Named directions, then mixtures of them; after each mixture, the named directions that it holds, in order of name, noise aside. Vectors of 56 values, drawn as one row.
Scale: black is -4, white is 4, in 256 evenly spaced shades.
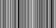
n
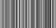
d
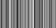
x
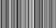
x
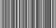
d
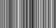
n, x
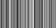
x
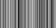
n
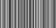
d, x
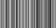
d, x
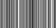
n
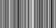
n, x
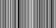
n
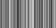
n, x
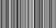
x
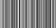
d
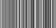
d, x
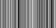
n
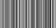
d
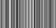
d, x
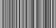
d, x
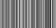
d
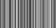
d, x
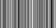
n
